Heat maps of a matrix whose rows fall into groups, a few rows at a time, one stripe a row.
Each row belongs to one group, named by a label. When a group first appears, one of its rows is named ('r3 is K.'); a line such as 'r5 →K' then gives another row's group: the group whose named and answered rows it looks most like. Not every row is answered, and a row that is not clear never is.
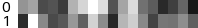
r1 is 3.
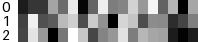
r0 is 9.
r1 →3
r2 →3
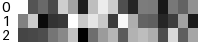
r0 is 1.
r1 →3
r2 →9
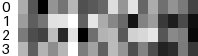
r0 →9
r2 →9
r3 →1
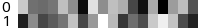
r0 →1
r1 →9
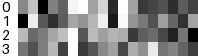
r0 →3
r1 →3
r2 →1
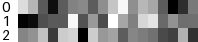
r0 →3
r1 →9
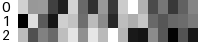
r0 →3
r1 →3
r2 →1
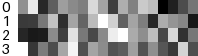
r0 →3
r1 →9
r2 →9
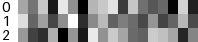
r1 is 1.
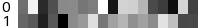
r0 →3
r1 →9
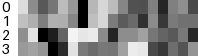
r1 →1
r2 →3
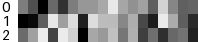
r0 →9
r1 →9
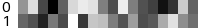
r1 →9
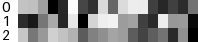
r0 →3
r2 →1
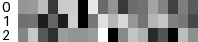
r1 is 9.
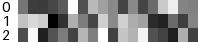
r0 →9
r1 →3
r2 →3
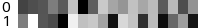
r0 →9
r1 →3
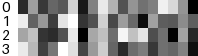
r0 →9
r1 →1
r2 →3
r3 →1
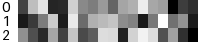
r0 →3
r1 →9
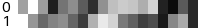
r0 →3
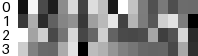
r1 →9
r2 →1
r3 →1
